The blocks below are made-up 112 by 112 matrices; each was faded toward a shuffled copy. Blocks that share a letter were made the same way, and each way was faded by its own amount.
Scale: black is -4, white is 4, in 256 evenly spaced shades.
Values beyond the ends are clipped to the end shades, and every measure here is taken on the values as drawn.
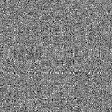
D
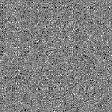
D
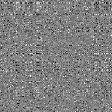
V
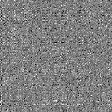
D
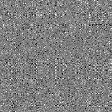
V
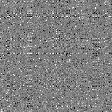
V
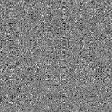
D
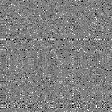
V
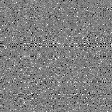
V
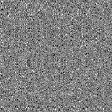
D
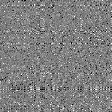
V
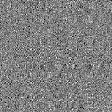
D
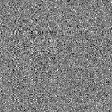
D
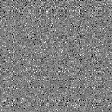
V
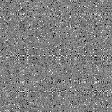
V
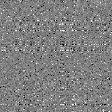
V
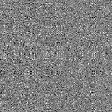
D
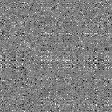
V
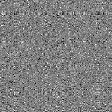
D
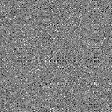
D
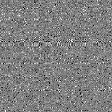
V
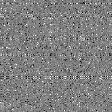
V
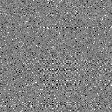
V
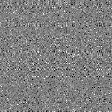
V
